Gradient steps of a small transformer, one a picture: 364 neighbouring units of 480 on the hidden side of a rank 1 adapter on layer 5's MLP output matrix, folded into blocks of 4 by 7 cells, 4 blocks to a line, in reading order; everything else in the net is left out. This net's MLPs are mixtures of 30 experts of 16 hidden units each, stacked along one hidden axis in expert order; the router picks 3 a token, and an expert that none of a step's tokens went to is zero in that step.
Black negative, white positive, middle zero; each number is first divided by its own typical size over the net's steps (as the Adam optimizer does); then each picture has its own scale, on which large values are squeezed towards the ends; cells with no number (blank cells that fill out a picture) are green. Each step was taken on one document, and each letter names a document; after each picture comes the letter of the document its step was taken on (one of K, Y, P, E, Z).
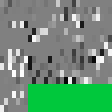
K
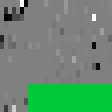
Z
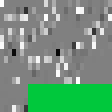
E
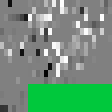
E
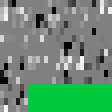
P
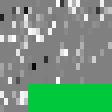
P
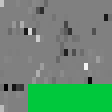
K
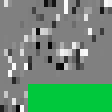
E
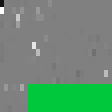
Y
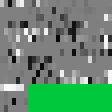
K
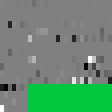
K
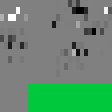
E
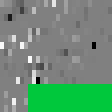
Z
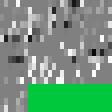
P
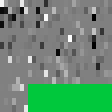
Z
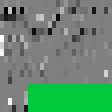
Z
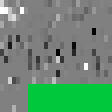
Z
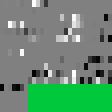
K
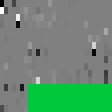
Y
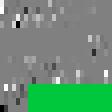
Y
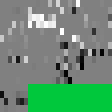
P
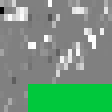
E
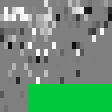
E
